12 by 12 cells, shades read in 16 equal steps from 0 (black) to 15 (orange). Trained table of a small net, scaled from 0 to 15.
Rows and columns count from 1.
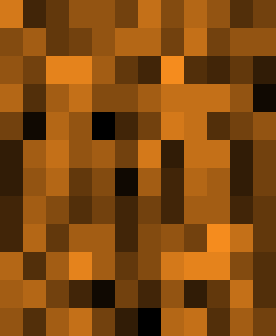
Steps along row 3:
down up same down down down up down down up down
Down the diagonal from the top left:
13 10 14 12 0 7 10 4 7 14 12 7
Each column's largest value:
13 11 14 14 10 11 13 15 14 15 12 9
